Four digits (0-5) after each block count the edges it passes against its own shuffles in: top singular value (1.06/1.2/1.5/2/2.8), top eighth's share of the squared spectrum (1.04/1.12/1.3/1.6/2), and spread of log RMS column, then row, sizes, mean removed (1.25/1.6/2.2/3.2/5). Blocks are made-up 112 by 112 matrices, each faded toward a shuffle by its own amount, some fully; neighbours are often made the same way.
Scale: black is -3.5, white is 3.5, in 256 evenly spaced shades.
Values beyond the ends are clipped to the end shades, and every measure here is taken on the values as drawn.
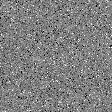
0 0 0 0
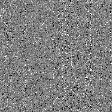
1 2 3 0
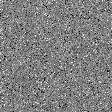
0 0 1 0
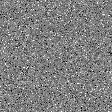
0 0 0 0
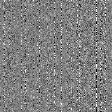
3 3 4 0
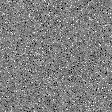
0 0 0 0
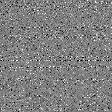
3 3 0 3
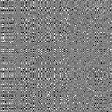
5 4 4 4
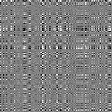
5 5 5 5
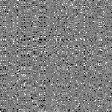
5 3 3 2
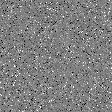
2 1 0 0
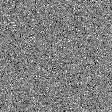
0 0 0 0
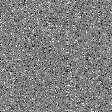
3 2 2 0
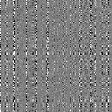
5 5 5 3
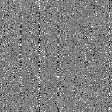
4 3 3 1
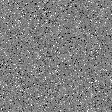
2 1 0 0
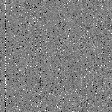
4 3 2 0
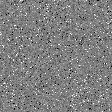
1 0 0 0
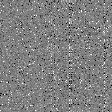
4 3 2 0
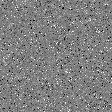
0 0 0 0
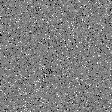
2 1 1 0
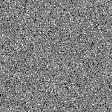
2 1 0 0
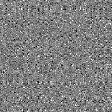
4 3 2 2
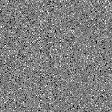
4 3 2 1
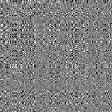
5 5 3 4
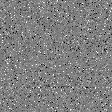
3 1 0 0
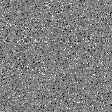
3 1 0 1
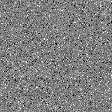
3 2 1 1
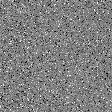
2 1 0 0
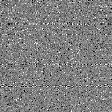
4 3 1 2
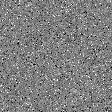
2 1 0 0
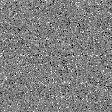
3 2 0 1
